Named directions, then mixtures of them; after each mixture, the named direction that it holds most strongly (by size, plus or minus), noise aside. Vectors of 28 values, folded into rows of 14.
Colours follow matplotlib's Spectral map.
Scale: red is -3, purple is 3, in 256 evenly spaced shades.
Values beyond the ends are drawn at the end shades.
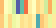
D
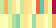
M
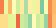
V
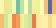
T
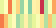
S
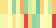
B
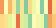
V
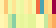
M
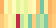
V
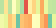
V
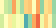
B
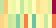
M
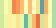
B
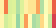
M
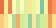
V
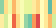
T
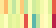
B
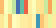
D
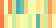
D
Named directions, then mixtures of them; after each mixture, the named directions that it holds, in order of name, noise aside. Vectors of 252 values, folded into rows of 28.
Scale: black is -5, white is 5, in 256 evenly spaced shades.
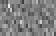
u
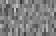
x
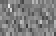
u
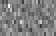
u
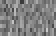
u, x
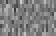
x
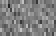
u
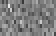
u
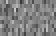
x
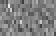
u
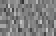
u, x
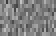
x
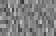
u, x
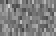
u, x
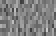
u, x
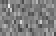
u
